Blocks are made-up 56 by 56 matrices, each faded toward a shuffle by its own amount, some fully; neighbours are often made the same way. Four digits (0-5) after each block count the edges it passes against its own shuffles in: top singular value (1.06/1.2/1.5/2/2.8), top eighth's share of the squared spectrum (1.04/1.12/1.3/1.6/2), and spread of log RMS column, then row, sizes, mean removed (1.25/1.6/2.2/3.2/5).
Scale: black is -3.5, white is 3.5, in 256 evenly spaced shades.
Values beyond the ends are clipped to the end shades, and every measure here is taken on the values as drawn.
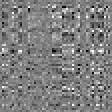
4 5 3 3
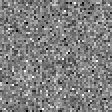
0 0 0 0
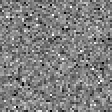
0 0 0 0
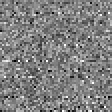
1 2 0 3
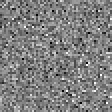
0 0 0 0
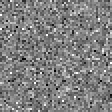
0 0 0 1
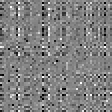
5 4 3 3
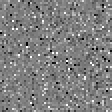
2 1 0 0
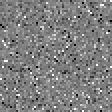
1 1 0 0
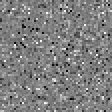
2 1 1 0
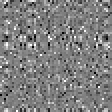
4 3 2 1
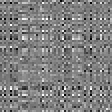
5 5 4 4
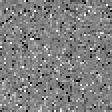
1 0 0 0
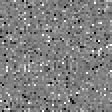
2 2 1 0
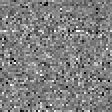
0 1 0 2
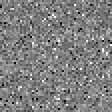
0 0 0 0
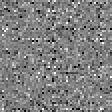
3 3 2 2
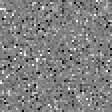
1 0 0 0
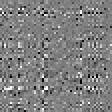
5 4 3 3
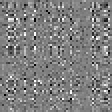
5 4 3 3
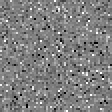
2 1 0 0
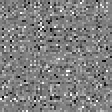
4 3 1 2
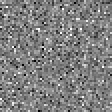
0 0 0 0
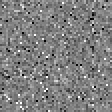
1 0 0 0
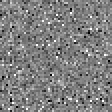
1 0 0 0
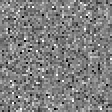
0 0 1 0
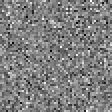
0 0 1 0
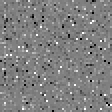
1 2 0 0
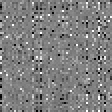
4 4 3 2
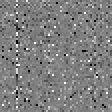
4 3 1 1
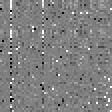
4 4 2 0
